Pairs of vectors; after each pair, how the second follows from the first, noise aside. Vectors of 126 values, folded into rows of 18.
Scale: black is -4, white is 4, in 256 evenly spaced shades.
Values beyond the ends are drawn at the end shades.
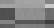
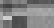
wrapped around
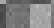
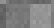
shrunk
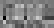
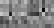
wrapped around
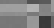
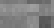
shrunk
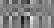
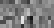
sign-scrambled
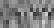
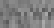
shrunk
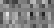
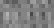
shrunk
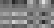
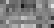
wrapped around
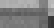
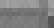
shrunk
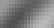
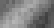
negated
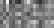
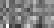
wrapped around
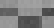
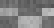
negated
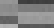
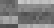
negated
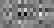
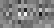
negated
